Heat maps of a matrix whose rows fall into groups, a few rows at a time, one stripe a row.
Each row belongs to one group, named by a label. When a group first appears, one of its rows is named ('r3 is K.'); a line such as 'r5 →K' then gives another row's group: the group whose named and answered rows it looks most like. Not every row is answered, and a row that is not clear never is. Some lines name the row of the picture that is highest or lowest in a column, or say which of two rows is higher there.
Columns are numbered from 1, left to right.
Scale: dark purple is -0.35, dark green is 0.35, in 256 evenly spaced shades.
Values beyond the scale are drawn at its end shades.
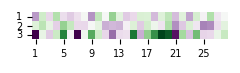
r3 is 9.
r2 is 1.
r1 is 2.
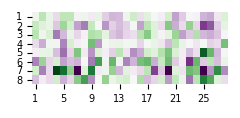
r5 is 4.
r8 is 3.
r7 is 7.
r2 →1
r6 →2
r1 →1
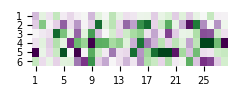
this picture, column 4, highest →3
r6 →1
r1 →2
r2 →2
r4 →3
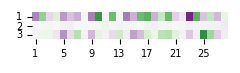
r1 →2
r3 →4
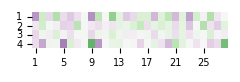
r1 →2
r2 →4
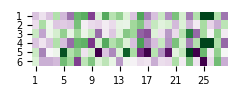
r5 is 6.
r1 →3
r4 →3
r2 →4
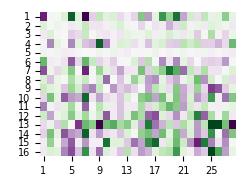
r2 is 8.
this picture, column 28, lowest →13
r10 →4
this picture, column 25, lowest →9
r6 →8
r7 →9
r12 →6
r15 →2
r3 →4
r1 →9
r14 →4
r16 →4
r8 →6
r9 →1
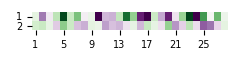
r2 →1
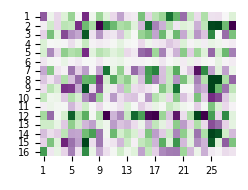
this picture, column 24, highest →7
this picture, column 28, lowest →2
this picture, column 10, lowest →12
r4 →8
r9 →4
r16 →8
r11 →4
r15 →4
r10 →1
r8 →3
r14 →3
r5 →7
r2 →3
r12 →6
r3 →4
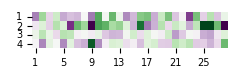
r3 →1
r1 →2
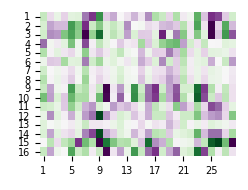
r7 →8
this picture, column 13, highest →15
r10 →6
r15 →3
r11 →1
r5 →8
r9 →6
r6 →7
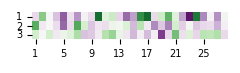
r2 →8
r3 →8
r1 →2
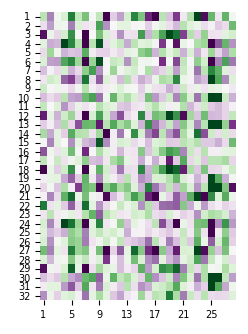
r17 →8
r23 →3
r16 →9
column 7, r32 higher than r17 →No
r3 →9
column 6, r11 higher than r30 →Yes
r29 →9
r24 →7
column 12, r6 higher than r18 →Yes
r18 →9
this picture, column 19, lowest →17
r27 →6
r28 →6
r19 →4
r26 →7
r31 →4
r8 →4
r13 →3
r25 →7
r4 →7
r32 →9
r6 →7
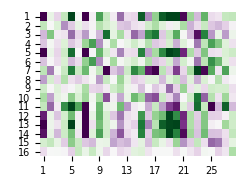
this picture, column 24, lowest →7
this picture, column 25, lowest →11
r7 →6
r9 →8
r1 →9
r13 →9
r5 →9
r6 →3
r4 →3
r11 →7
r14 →9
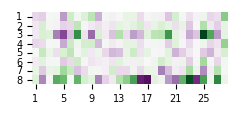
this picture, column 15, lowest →3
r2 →4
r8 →6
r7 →7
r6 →4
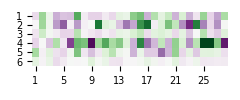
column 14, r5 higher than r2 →Yes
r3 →4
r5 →8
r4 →3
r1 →4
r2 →2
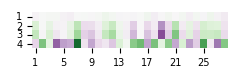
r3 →8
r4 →4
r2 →8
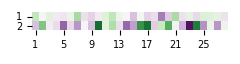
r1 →8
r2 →2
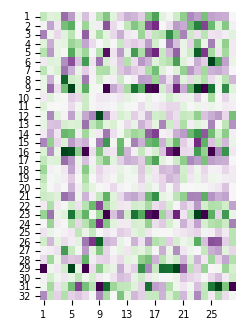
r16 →7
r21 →2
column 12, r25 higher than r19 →No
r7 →2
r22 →3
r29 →9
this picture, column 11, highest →31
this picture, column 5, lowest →6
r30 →1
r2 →6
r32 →2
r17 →2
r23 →6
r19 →8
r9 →6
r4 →7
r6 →4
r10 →4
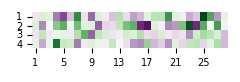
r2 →6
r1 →4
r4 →7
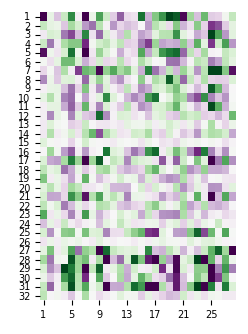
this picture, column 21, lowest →1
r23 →8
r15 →8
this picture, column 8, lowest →2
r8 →9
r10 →2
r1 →9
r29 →7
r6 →7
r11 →4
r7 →3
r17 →7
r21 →7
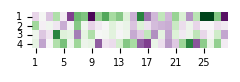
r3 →7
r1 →3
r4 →6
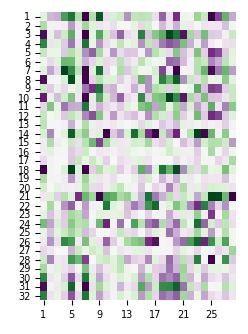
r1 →7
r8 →9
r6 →7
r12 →1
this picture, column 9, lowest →21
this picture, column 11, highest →21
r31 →9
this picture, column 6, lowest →21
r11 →4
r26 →6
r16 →4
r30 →8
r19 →8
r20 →8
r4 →8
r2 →8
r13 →8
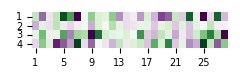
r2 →2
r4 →4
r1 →7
